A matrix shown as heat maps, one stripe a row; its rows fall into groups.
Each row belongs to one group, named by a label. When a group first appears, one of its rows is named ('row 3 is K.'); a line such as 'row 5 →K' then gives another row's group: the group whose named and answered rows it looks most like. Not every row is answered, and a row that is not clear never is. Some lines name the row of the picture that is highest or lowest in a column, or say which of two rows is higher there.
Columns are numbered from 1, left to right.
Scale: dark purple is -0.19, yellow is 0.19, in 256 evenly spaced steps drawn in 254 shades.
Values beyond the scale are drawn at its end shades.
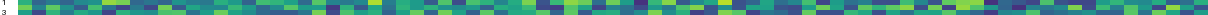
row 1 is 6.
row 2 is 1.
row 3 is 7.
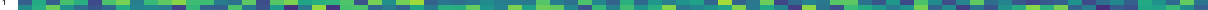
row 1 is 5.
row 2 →7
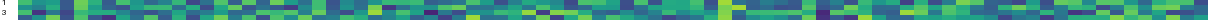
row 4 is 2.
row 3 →6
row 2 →7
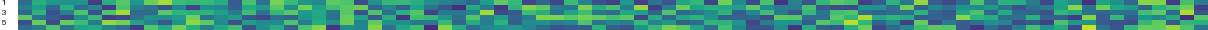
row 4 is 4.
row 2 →2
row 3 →5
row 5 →5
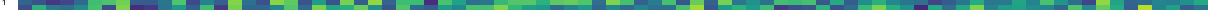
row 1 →6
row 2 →1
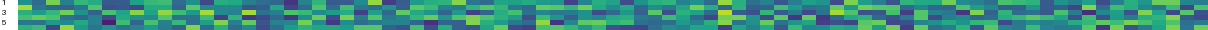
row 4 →7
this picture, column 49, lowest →4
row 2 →4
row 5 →2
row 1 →7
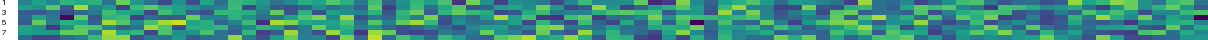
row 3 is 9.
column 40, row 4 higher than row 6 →Yes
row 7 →5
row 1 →2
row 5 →5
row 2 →7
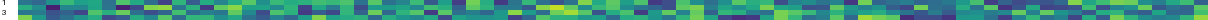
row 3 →6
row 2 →4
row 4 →4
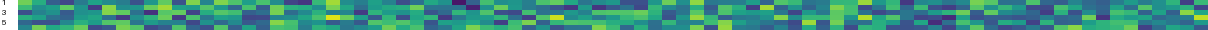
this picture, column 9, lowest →1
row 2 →5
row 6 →2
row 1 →4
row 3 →9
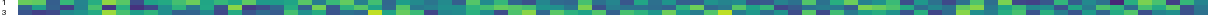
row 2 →1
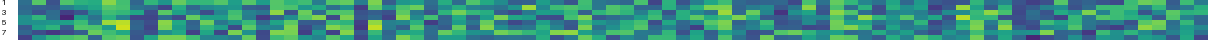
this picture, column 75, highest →1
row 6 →5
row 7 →6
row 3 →9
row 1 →5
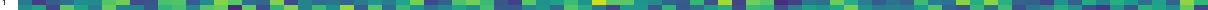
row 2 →5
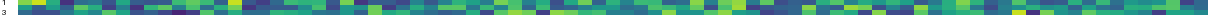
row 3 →6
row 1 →1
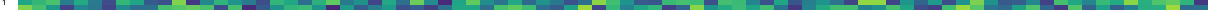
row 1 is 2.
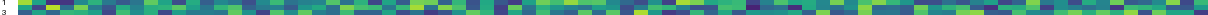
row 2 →7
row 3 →2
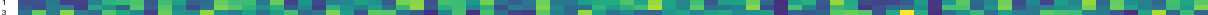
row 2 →9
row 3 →5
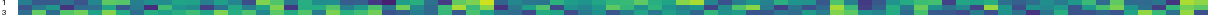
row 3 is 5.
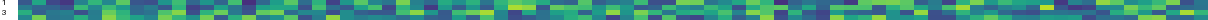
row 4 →5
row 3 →9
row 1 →1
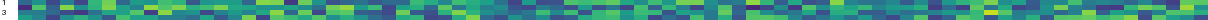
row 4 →2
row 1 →9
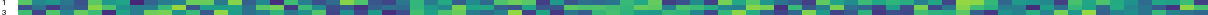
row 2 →9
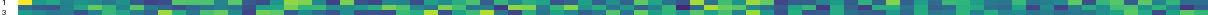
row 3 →9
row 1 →1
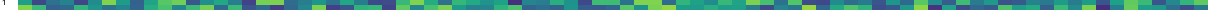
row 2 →7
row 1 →9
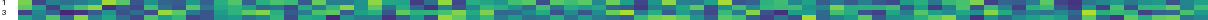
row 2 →4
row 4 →7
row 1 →6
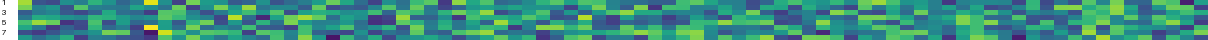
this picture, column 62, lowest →3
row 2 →2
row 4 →1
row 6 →4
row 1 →4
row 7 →9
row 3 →9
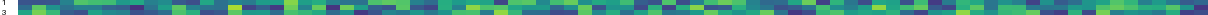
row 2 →1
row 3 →1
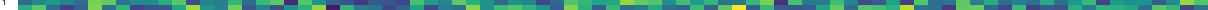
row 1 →9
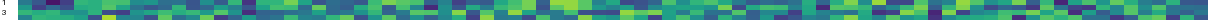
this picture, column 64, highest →3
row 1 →6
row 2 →6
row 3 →7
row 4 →5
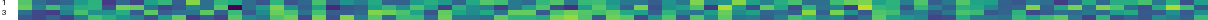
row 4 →6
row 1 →4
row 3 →6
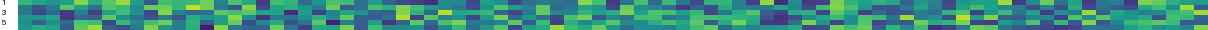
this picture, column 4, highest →2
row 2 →5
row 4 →1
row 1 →5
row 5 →7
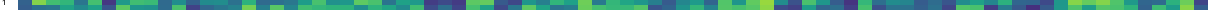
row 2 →2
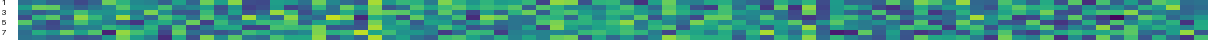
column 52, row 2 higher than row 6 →No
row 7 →2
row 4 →5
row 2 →7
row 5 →4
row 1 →6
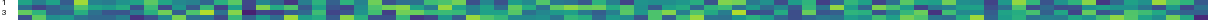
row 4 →1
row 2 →6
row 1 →7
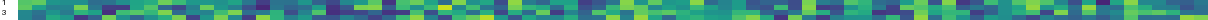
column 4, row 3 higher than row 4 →No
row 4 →9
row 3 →7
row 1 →7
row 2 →7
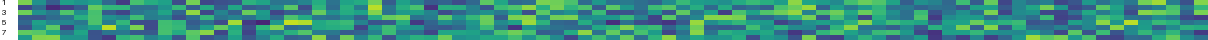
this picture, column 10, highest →1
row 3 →4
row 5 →1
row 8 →7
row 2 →6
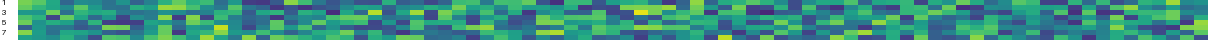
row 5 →4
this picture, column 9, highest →2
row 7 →4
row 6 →9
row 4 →4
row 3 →7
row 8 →5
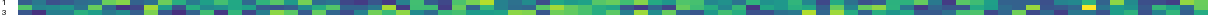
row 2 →4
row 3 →6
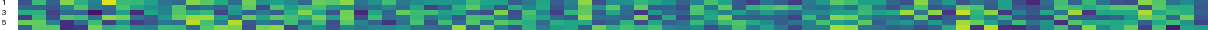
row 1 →5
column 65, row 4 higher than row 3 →Yes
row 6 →9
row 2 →2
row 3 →1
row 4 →5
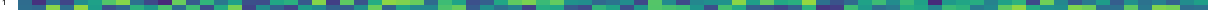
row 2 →7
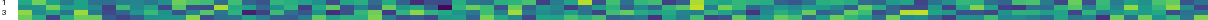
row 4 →4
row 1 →1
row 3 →7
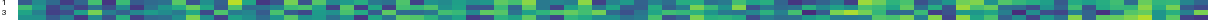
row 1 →1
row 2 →1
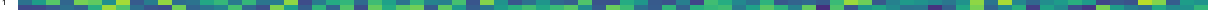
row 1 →5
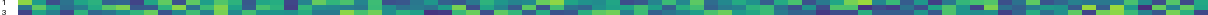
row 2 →9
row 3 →2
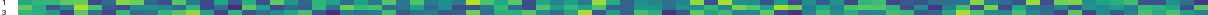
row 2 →4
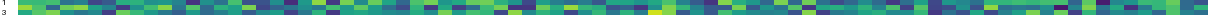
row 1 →7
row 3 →7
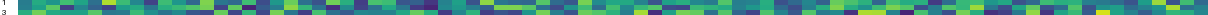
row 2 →1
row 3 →2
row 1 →5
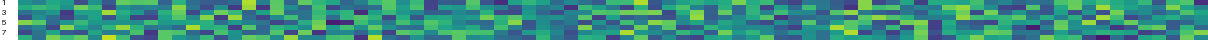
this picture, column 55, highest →3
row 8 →5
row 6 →5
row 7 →9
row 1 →2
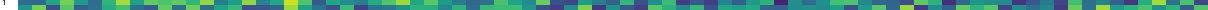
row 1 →5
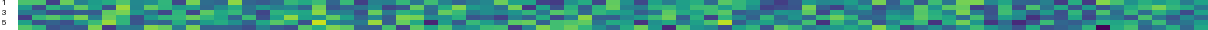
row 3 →6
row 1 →1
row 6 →4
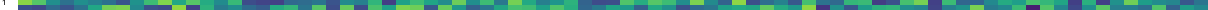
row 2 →6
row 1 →7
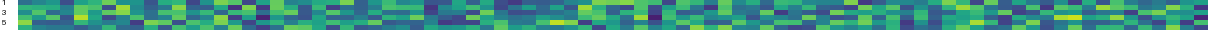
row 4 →2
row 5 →4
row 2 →2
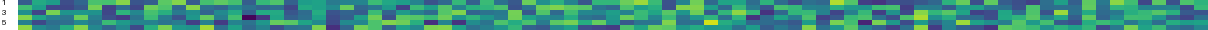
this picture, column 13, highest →2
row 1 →9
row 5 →6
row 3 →7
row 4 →7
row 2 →4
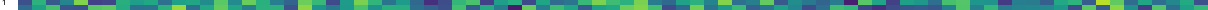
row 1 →2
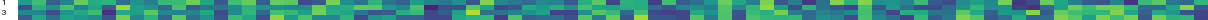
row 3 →2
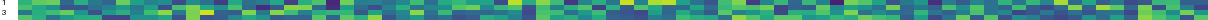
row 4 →4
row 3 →5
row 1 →7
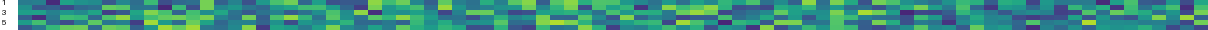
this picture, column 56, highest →5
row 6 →5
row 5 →4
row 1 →6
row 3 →4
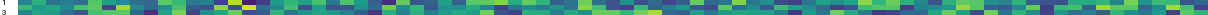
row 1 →1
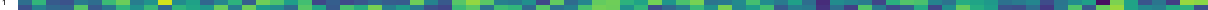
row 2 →2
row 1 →9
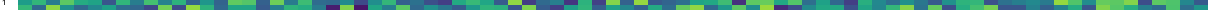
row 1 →2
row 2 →1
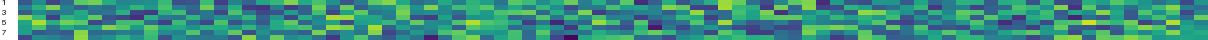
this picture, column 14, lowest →5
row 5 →2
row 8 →2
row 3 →1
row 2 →7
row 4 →4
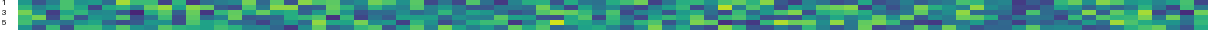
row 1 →2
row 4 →1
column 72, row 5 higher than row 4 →No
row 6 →7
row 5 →4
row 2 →5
